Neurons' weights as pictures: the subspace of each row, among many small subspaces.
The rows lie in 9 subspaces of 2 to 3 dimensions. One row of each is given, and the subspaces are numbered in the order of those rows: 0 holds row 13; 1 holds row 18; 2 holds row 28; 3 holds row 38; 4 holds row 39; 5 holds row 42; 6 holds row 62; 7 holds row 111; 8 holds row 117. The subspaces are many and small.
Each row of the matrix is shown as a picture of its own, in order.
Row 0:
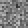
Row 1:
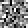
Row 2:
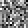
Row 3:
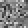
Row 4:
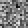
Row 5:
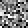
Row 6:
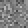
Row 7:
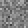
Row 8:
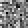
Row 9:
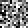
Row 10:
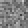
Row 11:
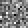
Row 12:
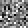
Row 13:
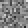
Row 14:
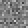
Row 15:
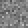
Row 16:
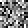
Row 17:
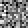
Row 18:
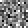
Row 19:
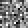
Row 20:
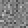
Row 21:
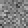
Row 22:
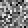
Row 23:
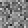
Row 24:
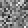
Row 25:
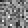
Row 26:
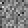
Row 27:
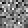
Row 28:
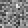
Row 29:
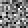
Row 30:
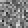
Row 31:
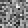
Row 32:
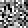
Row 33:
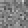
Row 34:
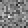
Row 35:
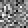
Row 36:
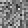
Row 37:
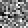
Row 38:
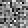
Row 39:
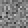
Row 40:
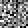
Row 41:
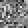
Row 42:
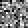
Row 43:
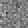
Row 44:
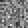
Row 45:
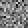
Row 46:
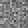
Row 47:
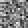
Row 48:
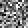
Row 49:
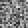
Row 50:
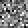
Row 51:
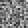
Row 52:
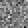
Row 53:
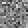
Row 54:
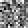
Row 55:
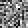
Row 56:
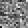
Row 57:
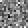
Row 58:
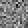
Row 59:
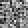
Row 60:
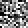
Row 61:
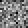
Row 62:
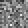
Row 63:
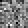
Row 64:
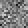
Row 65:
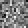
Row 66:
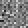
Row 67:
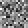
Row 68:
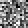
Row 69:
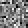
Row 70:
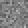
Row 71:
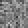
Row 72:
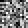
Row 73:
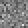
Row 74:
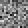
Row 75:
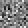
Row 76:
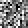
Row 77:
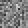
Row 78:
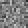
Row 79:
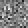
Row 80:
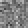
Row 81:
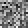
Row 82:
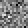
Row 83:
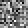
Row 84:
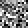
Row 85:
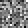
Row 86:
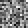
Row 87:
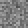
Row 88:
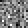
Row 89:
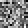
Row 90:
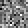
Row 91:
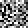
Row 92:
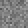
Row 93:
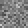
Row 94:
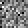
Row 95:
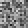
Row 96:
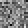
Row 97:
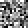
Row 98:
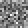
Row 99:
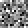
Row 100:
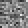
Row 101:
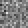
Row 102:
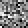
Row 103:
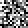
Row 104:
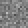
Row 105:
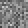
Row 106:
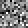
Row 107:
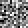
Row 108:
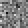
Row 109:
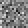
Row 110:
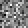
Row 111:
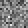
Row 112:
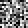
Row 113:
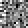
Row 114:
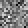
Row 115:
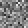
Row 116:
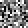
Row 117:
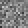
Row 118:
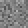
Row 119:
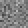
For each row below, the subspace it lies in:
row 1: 0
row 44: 1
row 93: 7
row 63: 5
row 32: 4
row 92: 7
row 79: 4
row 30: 1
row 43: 6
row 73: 5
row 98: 3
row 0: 2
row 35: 6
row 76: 0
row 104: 4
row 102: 1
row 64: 7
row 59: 3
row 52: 2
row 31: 2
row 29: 4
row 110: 0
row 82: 2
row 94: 8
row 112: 2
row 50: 5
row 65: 0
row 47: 1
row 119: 6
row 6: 6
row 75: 4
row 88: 1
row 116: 1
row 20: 3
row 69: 0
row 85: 2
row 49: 2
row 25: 1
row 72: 1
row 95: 3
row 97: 1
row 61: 3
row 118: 6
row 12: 4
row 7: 7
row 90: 7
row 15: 5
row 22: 2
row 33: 4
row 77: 0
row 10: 4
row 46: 3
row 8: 6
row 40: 3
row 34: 1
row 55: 0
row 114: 7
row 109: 8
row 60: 1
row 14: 3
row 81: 8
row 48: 0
